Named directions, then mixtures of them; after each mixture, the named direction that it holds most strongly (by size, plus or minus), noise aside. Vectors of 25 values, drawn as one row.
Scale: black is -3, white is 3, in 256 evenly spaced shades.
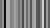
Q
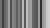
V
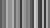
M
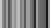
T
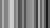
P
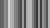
P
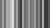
P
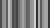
T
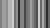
P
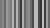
M
